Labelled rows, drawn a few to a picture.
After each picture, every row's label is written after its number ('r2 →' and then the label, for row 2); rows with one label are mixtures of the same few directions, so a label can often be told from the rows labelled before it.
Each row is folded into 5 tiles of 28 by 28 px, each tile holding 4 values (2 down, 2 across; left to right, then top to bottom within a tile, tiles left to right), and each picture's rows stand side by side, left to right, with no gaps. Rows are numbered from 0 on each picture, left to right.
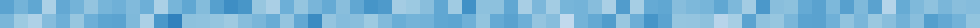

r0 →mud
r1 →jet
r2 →jet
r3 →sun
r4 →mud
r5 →mud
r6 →mud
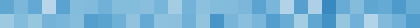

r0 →mud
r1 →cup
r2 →mud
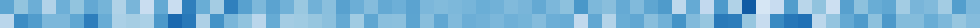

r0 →mud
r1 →mud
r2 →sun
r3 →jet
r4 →jet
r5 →sun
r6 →jet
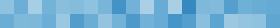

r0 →cup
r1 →mud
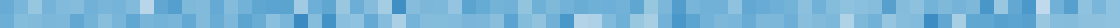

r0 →cup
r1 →cup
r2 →jet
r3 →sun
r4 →mud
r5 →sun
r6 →sun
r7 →jet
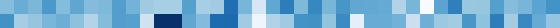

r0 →mud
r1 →mud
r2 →cup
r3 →cup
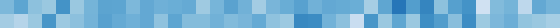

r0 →mud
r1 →jet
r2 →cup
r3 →jet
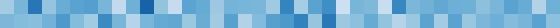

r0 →cup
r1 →cup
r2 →jet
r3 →jet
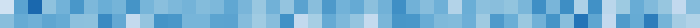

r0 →cup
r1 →mud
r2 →mud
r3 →cup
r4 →mud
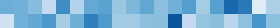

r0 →mud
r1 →jet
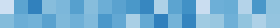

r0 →cup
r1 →jet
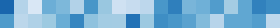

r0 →cup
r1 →cup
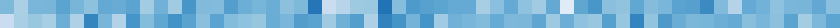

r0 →sun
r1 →mud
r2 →sun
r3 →jet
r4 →cup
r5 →cup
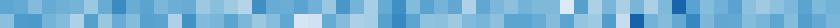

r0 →cup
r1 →jet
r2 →mud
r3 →mud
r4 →cup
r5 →sun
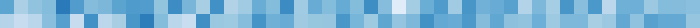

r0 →sun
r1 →mud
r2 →cup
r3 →sun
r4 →mud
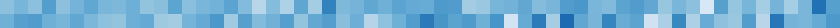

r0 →mud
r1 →cup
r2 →mud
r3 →sun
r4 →sun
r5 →cup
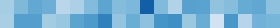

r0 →sun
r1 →cup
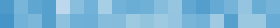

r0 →jet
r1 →sun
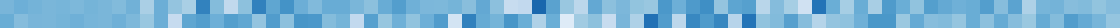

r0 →jet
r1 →jet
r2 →cup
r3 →jet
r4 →sun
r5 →jet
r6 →mud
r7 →mud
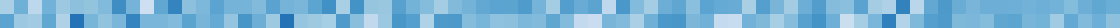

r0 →cup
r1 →cup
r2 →mud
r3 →jet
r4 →mud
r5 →mud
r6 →mud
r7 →cup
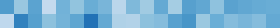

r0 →mud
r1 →mud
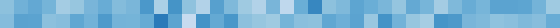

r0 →sun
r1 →mud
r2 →cup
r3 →jet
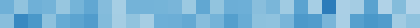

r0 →mud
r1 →mud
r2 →sun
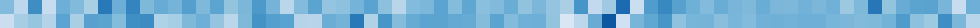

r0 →sun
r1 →mud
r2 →cup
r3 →sun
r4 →mud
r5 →jet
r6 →cup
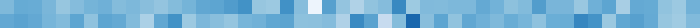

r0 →sun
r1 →jet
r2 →cup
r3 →jet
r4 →mud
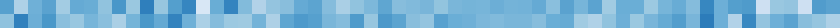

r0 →jet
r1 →jet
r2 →sun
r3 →jet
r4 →mud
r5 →jet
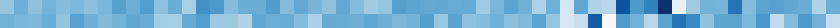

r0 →cup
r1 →sun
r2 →jet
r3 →jet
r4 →jet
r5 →cup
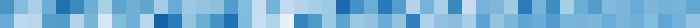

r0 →sun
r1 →mud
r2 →jet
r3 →sun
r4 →cup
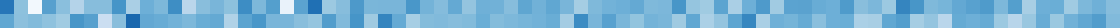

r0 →cup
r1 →sun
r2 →cup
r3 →sun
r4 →jet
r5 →mud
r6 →sun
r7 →mud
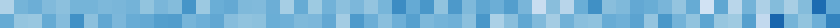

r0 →cup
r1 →mud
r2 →cup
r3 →cup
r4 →cup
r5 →cup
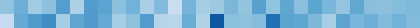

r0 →mud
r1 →cup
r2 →mud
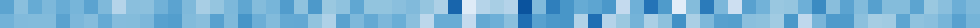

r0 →cup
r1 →sun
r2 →mud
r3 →sun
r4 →jet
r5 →cup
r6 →mud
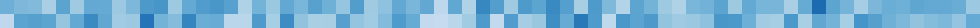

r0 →mud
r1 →sun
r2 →mud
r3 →sun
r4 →mud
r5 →cup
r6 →jet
